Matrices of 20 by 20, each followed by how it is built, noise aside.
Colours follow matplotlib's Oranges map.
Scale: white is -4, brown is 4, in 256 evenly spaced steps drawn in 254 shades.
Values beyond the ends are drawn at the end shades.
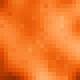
smooth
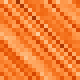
Toeplitz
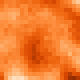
smooth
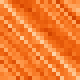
Toeplitz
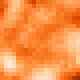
smooth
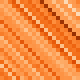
Toeplitz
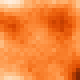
smooth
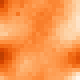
smooth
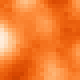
smooth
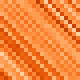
Toeplitz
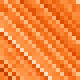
Toeplitz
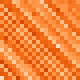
Toeplitz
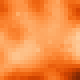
smooth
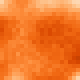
smooth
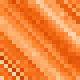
Toeplitz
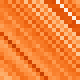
Toeplitz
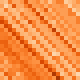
Toeplitz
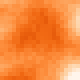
smooth
